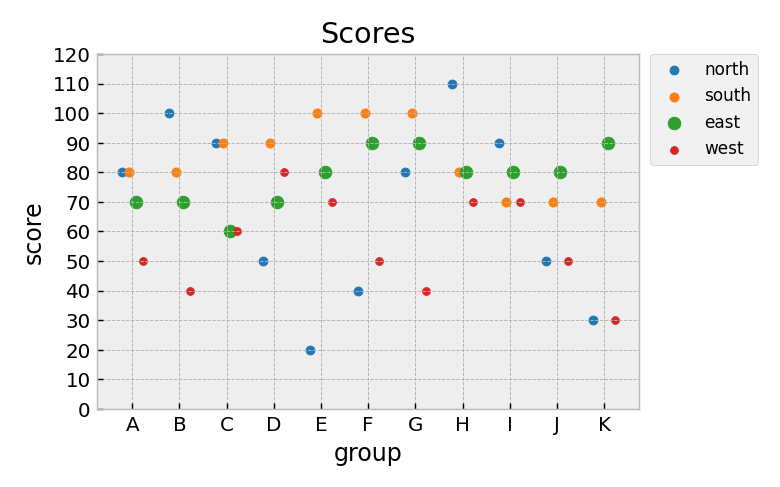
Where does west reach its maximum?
D
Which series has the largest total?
south
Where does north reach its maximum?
H
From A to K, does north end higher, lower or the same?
lower
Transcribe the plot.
Title: Scores
x-axis: group, ticks A B C D E F G H I J K
y-axis: score, ticks 0 10 20 30 40 50 60 70 80 90 100 110 120
Legend: north, south, east, west
Values:
north: 80 100 90 50 20 40 80 110 90 50 30
south: 80 80 90 90 100 100 100 80 70 70 70
east: 70 70 60 70 80 90 90 80 80 80 90
west: 50 40 60 80 70 50 40 70 70 50 30
